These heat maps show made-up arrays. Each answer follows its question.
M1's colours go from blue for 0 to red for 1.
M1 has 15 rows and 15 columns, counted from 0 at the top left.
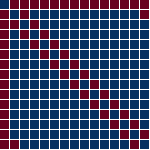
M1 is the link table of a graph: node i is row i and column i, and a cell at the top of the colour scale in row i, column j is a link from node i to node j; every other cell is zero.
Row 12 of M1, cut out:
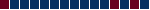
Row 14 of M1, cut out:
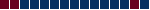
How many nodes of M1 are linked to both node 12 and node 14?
2
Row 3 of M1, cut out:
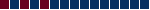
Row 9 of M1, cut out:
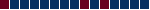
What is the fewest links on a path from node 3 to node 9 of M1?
2
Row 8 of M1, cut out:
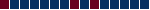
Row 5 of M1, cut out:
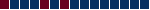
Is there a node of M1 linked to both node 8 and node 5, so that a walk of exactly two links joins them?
yes
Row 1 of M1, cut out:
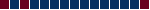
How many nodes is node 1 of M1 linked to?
3
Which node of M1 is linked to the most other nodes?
node 0
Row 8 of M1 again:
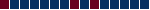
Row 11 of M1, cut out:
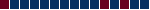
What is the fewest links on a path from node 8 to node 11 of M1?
2
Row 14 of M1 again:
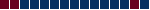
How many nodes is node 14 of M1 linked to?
3
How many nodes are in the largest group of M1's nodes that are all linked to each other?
3
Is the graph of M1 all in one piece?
yes
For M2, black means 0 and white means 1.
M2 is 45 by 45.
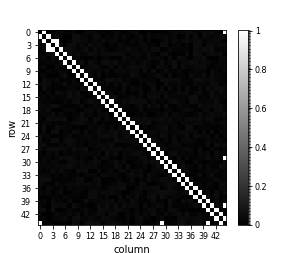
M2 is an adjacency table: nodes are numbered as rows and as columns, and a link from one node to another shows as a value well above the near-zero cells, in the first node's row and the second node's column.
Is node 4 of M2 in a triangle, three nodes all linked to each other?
yes
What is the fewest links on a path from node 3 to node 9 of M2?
6
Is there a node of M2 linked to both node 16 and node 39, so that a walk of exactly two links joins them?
no
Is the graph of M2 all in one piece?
yes
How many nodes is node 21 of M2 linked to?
2
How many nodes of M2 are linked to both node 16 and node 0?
0
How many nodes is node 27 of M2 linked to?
2
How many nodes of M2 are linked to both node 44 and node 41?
1
